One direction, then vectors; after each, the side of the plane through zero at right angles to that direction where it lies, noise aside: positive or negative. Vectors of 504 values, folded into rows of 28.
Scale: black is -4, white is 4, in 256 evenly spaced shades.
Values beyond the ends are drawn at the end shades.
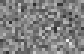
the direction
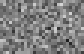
negative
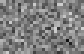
negative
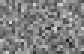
negative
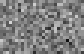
negative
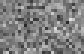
negative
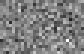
positive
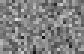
negative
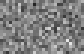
positive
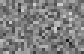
negative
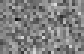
positive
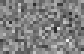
positive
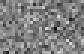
positive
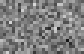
negative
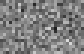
positive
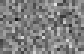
positive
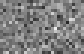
negative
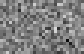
negative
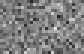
negative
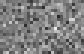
negative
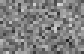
negative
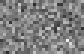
positive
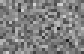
negative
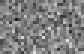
positive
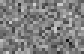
negative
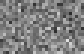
positive
